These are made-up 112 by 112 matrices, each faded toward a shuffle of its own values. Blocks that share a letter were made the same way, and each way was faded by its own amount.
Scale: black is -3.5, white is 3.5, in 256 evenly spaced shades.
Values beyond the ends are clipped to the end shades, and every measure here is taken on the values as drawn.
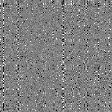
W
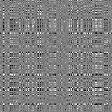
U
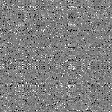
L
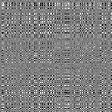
U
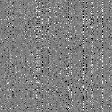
W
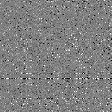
L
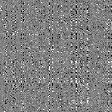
W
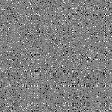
L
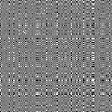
U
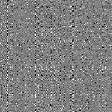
W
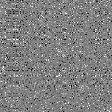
L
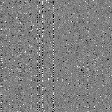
W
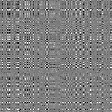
U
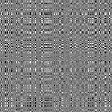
U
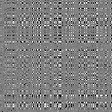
U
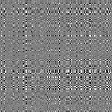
U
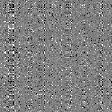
W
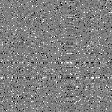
L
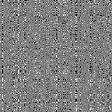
W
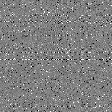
L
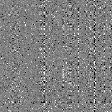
W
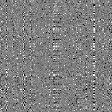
W
